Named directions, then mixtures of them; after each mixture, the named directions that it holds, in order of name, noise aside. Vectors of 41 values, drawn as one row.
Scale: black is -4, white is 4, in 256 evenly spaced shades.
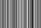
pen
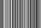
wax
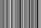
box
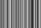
box, pen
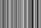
box, pen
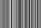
box, wax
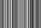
pen, wax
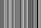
box, pen, wax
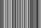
box, pen, wax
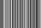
wax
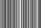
box, pen, wax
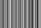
box, pen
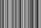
box, pen, wax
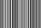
box, pen, wax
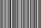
box, wax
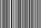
box, wax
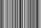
box, wax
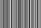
box, wax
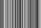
box, wax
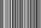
wax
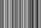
box, pen, wax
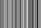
box, pen, wax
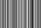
pen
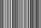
pen, wax
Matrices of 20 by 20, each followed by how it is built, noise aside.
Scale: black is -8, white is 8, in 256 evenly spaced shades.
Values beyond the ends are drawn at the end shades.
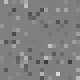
sparse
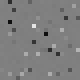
sparse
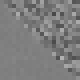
upper triangular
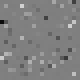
sparse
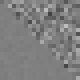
upper triangular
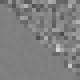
upper triangular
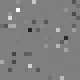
sparse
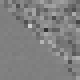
upper triangular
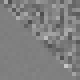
upper triangular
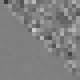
upper triangular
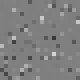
sparse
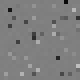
sparse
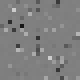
sparse
